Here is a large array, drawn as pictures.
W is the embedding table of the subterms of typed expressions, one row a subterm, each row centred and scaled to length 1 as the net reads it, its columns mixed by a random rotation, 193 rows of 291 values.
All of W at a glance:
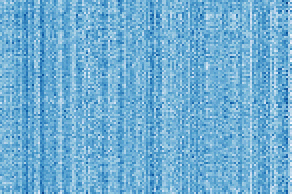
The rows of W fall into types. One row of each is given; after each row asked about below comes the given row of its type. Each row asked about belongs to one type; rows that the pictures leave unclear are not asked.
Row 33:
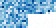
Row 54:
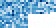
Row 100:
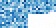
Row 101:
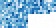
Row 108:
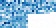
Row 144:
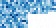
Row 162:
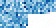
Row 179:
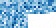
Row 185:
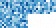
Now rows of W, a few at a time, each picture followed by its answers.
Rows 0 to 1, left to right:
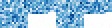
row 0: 100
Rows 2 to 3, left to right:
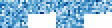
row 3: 54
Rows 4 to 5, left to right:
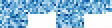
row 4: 144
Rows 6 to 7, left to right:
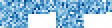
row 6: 101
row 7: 185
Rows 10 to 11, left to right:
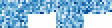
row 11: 185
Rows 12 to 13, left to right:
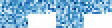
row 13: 33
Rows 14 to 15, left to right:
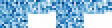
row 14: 144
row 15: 144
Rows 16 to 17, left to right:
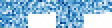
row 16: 54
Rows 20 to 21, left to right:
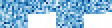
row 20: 108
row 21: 185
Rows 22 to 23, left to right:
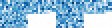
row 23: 144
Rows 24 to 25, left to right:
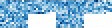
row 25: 54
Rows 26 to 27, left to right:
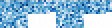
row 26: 108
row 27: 185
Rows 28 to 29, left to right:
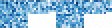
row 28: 144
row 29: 54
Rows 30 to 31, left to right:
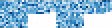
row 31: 162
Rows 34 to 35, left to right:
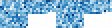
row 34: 162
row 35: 33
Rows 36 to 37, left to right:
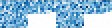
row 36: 162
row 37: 162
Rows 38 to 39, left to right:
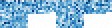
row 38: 108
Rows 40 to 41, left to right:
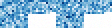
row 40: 54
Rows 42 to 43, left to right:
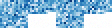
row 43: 108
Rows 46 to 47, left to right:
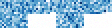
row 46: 185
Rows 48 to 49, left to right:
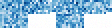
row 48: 101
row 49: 54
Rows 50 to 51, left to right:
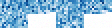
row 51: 100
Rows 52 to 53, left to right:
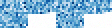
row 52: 162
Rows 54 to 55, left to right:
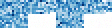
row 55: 108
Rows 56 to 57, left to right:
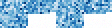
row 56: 162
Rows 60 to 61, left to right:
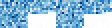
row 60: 144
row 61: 162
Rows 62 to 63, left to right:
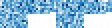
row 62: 185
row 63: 101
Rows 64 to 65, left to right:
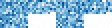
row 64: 54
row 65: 185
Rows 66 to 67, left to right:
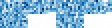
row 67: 101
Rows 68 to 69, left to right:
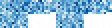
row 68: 101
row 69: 185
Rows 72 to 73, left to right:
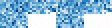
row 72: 179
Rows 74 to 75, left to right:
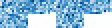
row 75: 33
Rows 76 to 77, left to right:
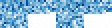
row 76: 108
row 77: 108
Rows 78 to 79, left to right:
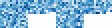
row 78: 179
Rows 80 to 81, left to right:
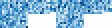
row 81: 108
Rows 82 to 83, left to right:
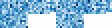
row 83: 185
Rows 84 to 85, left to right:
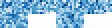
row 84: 54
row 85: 101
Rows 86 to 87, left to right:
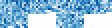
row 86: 100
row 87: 101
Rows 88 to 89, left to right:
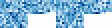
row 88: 33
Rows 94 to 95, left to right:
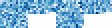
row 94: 179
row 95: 162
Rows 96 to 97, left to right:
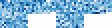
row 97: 33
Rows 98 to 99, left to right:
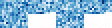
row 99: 100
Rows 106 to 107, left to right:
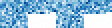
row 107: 179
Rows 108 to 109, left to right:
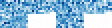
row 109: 144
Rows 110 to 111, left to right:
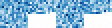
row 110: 33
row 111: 33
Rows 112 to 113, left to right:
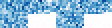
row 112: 101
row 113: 162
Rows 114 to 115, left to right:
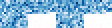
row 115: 108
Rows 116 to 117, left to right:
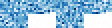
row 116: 33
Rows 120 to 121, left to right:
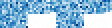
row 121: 162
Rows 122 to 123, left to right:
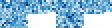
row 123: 144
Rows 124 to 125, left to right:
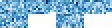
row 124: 100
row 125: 54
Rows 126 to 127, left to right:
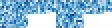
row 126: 162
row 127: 144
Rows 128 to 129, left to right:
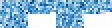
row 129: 179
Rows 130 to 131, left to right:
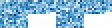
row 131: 100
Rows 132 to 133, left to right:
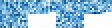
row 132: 144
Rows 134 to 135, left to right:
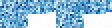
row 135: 185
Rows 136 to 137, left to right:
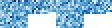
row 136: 108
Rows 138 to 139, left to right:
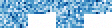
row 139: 54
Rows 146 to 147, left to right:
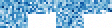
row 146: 33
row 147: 179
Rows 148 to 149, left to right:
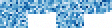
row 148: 179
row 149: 162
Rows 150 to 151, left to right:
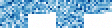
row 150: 54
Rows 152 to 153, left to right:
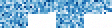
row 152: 162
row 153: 54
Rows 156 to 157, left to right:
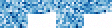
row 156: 33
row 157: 33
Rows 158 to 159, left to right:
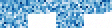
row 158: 108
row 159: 162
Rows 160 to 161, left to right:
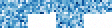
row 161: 108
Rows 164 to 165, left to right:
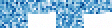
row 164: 144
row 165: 179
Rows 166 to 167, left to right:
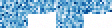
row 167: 185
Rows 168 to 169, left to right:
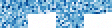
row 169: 33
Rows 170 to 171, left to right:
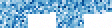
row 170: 179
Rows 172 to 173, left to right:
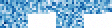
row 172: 144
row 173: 179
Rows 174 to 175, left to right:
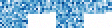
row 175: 144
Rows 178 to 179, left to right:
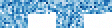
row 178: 54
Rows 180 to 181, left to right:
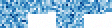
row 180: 144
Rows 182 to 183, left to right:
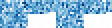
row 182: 162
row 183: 185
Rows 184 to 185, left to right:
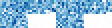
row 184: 179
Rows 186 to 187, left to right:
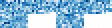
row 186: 108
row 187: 54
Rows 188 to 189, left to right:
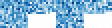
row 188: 33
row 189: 144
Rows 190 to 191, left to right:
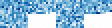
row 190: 33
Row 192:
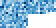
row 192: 162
